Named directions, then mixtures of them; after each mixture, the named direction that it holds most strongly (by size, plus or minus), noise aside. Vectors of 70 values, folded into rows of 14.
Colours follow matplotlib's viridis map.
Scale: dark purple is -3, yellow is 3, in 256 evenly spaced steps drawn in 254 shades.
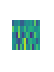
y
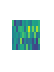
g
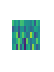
y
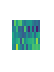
g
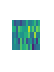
g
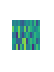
y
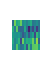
g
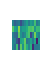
y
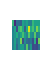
g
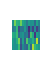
g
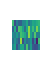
g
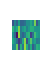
y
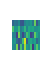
y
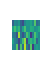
y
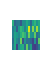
g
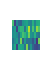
g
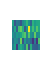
g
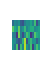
y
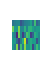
y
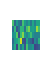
g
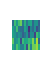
g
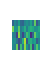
y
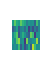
y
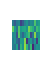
y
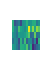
g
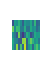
y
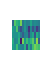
g
